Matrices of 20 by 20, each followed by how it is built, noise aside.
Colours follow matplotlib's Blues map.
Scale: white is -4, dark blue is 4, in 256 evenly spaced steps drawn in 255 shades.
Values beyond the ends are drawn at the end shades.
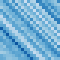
Toeplitz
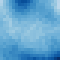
smooth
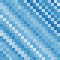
Toeplitz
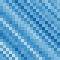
Toeplitz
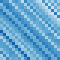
Toeplitz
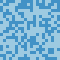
noise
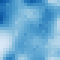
smooth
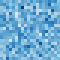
noise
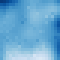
smooth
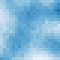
smooth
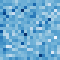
noise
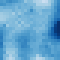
smooth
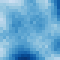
smooth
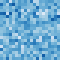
noise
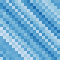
Toeplitz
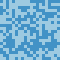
noise
